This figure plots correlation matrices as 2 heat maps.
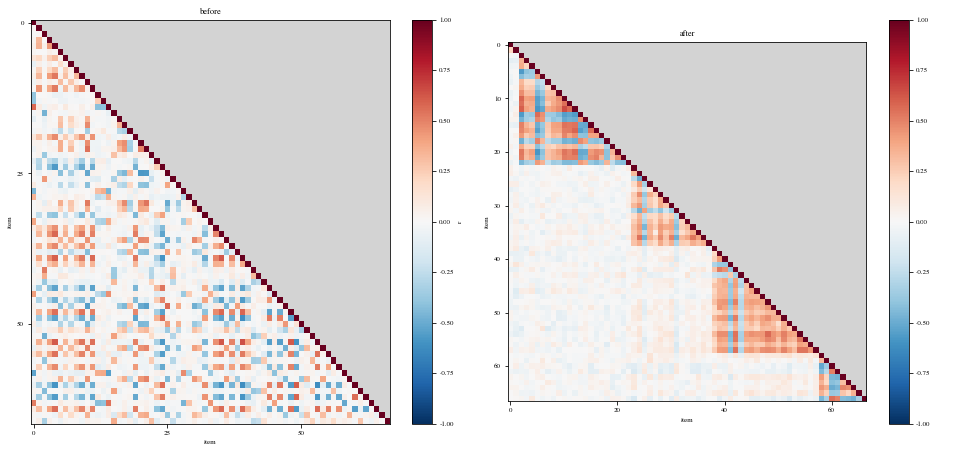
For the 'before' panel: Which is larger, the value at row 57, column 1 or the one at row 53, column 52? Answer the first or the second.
the first
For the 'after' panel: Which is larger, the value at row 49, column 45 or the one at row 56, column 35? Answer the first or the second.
the first
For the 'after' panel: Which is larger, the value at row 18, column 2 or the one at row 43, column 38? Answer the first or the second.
the second
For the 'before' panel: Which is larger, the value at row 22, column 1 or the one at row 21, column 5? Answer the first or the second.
the second
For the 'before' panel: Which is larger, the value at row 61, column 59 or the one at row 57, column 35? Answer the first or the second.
the second
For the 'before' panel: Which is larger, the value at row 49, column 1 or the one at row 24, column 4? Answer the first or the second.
the first
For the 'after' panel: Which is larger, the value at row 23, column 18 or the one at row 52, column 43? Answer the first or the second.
the first
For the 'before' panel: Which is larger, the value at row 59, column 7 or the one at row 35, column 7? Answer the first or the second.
the first
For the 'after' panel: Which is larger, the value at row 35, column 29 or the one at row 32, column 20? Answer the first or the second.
the first
